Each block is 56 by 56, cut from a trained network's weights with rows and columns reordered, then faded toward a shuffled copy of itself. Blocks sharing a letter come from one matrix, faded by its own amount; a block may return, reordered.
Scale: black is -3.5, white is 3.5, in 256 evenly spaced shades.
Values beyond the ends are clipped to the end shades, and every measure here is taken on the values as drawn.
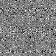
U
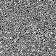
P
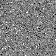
P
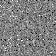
P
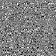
U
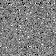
P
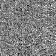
P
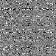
U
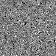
P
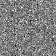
P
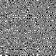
U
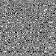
U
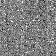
P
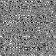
U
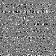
U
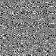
U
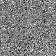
P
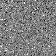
P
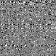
U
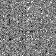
P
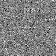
P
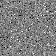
P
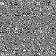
U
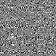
U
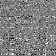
U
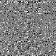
U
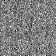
P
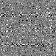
U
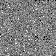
P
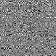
U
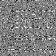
U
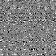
U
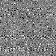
U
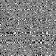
U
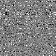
U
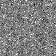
P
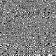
U
